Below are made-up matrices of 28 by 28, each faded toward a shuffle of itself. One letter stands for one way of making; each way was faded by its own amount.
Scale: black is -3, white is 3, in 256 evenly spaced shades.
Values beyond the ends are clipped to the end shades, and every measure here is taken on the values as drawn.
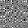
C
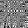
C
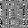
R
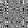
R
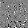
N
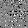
N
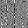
R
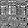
C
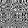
C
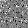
N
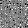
N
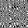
C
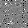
N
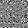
C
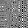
R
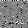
N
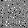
N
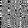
R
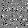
N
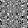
C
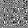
C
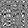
C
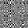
R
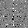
N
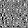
C
